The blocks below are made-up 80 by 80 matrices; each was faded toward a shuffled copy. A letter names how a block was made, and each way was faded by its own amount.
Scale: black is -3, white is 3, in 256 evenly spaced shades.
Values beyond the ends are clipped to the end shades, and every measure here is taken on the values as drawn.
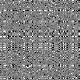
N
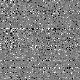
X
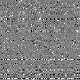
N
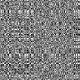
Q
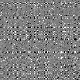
N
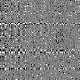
N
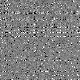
X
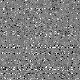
X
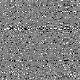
X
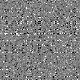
X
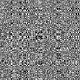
Q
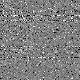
X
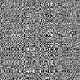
Q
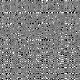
N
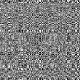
Q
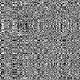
Q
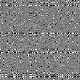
N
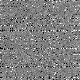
X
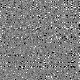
X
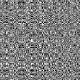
Q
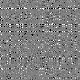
N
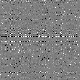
N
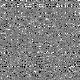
X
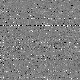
X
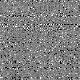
X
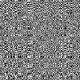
Q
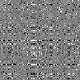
N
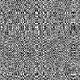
Q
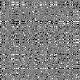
N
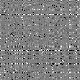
N
